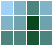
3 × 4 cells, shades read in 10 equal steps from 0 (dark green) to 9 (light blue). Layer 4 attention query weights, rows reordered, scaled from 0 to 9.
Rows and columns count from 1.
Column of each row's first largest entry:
1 1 1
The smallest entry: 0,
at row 2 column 3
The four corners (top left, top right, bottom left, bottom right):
9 7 4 4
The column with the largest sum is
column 1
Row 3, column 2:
4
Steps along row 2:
down down up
